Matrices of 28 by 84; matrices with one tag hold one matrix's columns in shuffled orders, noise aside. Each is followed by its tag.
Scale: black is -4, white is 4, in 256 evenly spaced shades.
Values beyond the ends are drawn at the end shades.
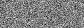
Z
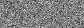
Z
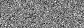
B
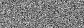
Z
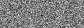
Z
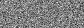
Z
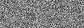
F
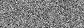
F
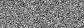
B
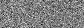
F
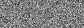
B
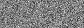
Z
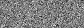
B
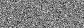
Z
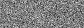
Z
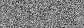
F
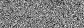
B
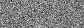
Z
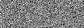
F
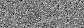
Z
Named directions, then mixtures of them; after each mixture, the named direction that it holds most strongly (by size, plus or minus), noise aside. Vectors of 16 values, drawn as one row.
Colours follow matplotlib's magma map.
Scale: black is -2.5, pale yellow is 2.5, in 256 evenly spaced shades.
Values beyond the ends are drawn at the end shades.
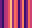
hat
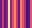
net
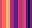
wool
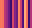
hat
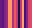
hat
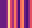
net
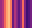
wool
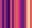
wool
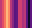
wool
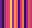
hat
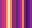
wool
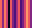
net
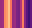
wool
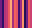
hat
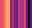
wool
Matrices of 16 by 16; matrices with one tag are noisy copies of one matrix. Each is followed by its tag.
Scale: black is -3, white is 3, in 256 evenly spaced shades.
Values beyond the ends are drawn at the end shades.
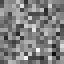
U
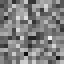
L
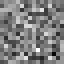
U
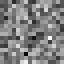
L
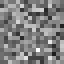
U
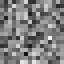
L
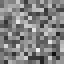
U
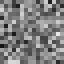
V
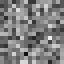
L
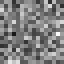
V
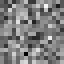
L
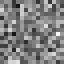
V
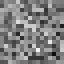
U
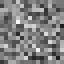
U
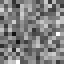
V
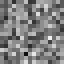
L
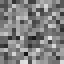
L
